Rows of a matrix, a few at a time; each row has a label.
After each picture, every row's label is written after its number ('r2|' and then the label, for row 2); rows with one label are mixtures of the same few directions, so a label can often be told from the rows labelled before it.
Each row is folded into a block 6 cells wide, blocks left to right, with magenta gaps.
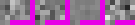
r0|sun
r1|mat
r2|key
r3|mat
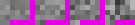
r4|sun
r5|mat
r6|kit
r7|sun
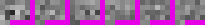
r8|mat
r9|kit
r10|mat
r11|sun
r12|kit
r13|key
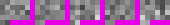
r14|mat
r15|mat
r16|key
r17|kit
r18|mat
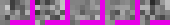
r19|sun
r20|sun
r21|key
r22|mat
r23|sun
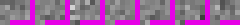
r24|sun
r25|key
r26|kit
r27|kit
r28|key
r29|key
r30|sun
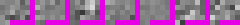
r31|key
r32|kit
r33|mat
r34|sun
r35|sun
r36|key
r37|mat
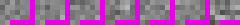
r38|kit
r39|key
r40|sun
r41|mat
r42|mat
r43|sun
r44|key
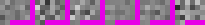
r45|mat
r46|kit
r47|kit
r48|kit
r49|kit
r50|kit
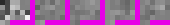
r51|sun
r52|kit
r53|mat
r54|mat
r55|mat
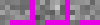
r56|sun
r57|mat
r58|kit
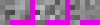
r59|mat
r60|kit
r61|kit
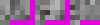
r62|sun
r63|mat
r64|kit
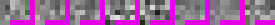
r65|sun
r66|mat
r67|mat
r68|key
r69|key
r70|sun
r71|sun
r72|sun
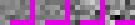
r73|key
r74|mat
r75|mat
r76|key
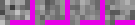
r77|key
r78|sun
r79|sun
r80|mat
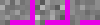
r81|kit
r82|mat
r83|key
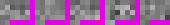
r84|sun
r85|sun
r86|sun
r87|mat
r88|key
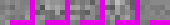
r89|key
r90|sun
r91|kit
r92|sun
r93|mat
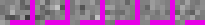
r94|key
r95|mat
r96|key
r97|kit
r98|sun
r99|kit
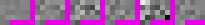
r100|key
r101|mat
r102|mat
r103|kit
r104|sun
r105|kit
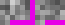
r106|sun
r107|mat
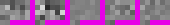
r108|sun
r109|sun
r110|key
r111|mat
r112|kit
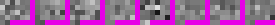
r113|kit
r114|mat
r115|mat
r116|key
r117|kit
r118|sun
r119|sun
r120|key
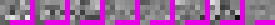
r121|key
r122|mat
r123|sun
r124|sun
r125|sun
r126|sun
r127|sun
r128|kit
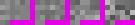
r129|kit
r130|kit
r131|sun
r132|sun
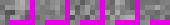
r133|mat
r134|mat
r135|kit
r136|sun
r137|kit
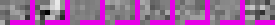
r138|key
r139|mat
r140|key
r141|sun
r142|sun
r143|sun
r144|mat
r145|kit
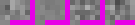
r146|sun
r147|sun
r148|kit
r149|sun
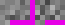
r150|key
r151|kit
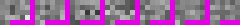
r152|key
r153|key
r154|mat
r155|sun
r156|mat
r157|key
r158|kit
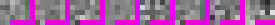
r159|sun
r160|key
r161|key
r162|key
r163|kit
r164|key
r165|mat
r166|mat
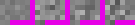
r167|kit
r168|kit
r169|mat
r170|kit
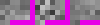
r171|sun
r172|kit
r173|mat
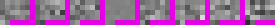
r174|key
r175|mat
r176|mat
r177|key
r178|key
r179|key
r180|kit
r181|key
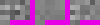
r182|kit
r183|sun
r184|kit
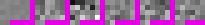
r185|kit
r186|sun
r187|sun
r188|key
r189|mat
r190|kit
